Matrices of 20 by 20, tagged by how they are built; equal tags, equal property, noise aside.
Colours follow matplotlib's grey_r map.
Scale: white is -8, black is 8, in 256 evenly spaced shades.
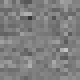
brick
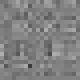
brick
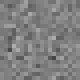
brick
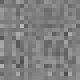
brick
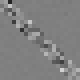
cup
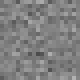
brick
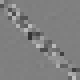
cup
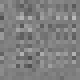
brick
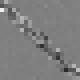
cup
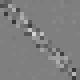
cup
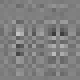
brick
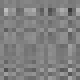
brick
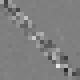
cup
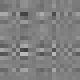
brick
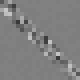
cup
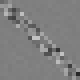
cup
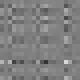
brick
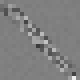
cup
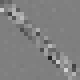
cup
